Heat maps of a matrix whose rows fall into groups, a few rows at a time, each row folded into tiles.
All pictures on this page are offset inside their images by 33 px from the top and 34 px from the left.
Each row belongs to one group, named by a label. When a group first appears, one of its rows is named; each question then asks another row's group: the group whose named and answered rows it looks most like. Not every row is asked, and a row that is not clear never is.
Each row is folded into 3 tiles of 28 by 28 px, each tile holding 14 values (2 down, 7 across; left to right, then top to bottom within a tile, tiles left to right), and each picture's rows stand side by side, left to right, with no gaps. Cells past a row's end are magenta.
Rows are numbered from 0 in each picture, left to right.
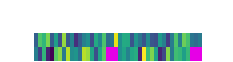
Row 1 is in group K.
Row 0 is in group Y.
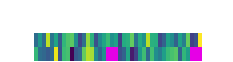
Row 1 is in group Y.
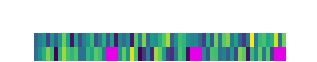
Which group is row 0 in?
K
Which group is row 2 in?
Y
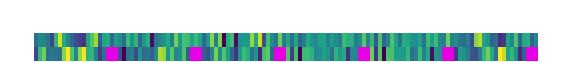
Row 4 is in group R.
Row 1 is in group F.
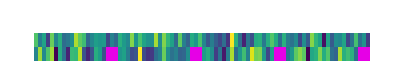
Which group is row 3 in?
K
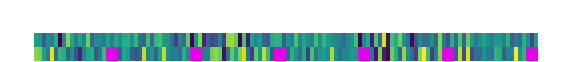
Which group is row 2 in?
K
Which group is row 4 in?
Y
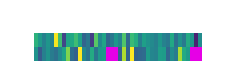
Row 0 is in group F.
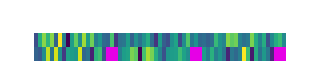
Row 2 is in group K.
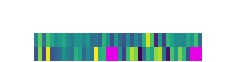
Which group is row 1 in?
K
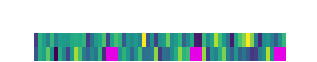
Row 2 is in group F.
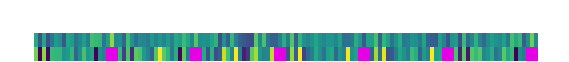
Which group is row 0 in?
R
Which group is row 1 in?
R
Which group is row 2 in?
Y
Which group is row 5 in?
R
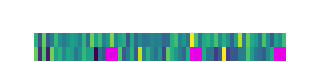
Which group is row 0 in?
R
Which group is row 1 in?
Y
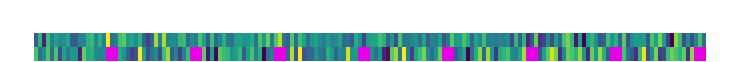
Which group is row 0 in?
Y
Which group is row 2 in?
R
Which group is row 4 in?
Y
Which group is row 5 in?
Y
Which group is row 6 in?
K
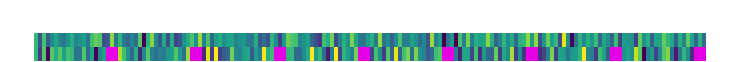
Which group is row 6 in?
F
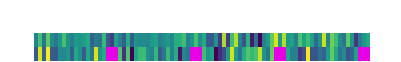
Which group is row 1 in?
R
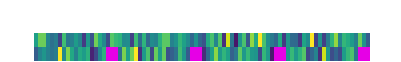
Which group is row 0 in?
Y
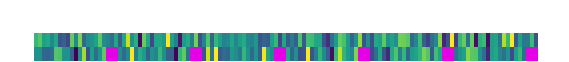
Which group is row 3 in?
Y
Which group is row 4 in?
Y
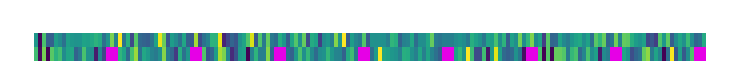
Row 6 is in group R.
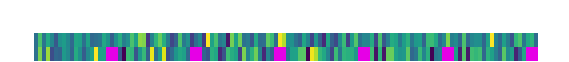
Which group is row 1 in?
F
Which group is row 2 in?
Y
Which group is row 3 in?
K
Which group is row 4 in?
R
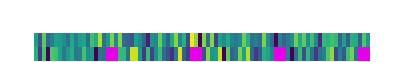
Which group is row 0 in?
R
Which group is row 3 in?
F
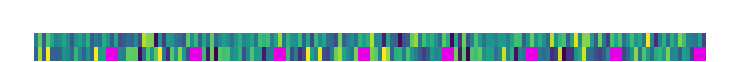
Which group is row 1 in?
K
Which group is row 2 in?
R
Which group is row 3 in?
Y
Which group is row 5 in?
R
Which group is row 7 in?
F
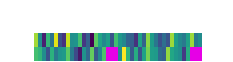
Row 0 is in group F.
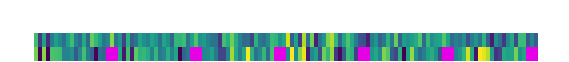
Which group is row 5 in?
K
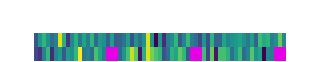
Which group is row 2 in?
R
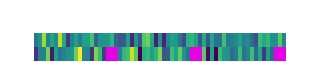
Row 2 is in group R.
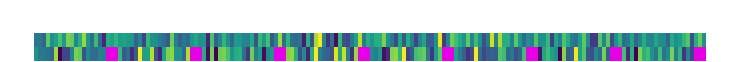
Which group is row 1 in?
Y
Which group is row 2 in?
R
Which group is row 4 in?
Y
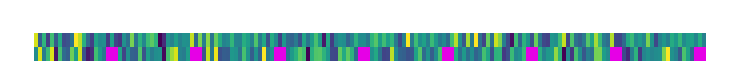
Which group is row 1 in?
Y
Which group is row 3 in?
K
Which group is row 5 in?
F
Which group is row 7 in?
F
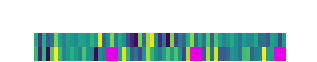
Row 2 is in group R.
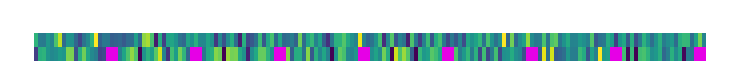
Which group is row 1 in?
K
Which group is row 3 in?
Y
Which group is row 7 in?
R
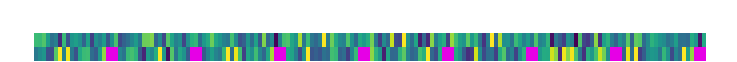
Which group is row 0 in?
Y
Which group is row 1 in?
K
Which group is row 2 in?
Y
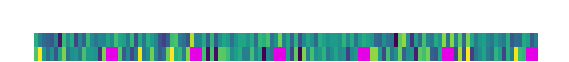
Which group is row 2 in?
R
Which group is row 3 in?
R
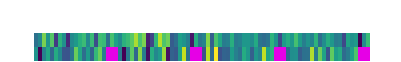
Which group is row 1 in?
F
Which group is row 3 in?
Y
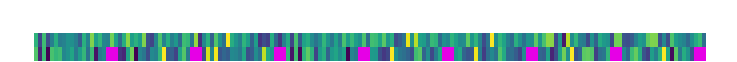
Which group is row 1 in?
F
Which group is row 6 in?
Y
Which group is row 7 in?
K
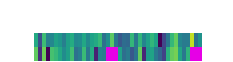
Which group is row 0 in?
R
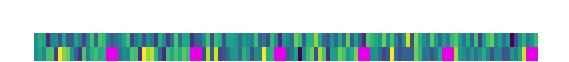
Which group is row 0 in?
K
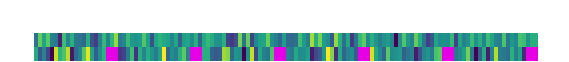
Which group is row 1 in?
F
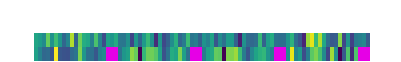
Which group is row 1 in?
K
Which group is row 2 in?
K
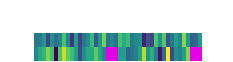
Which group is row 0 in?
K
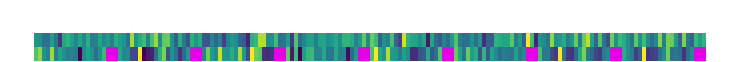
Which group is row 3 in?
R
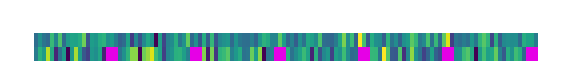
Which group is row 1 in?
K
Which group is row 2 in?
R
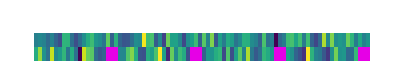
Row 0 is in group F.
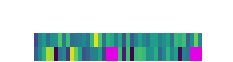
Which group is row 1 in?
R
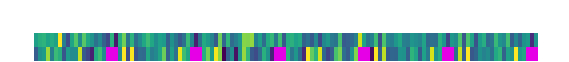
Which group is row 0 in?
F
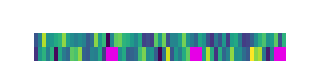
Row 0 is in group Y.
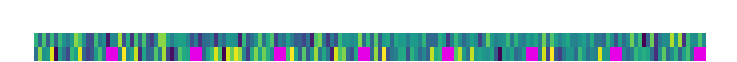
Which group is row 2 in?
K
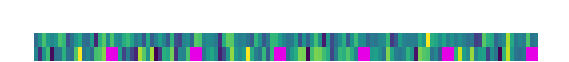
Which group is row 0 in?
F
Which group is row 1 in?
Y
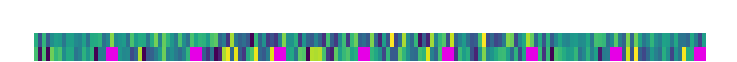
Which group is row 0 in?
R
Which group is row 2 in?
Y
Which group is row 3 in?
K
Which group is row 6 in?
R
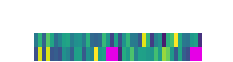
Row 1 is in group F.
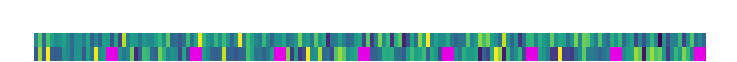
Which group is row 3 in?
Y
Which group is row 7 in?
K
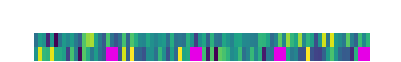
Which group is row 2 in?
R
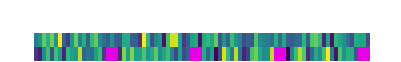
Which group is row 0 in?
F
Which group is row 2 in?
Y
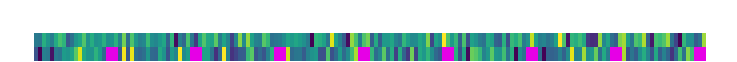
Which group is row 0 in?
F
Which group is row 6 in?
F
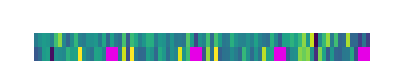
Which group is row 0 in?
F
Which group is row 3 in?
F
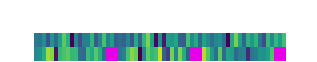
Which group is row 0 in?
K
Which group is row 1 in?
K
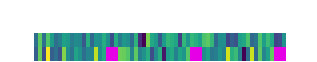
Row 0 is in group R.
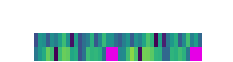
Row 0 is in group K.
